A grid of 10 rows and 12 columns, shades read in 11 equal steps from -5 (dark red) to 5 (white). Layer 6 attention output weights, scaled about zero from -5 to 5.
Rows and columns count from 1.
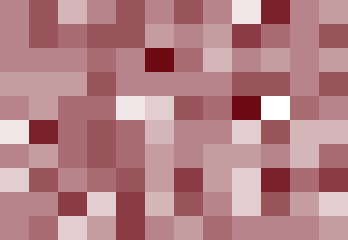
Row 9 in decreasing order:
3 3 3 2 1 0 0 0 -2 -2 -3 -3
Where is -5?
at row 3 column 6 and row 5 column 9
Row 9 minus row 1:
0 2 -5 3 -1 2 0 0 -1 2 1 2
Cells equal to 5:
1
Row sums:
-3 -11 -3 -5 2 3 1 -8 2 1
